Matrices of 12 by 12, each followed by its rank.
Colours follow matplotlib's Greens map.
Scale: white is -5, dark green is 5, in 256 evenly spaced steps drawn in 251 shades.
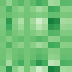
one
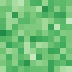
full rank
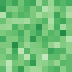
full rank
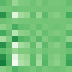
one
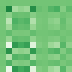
one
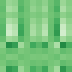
one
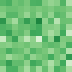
two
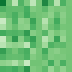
two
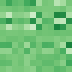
two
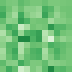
two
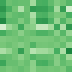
two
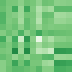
two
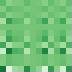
one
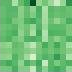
two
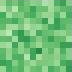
full rank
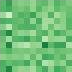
two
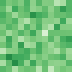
full rank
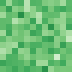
full rank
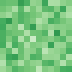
full rank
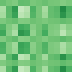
one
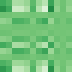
one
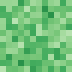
full rank
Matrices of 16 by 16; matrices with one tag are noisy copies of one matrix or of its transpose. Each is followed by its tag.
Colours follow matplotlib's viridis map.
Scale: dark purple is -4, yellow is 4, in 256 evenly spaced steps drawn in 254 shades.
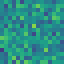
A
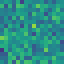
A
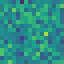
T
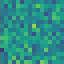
A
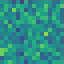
T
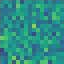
A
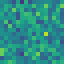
T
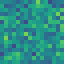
A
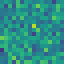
A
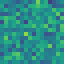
A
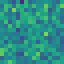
T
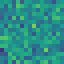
A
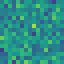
A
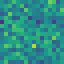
T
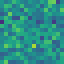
T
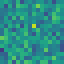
A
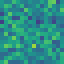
T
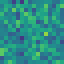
T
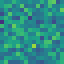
T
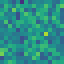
T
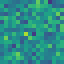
A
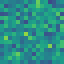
A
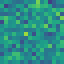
A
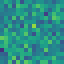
A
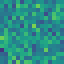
A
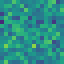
T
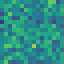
T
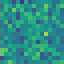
T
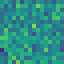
A
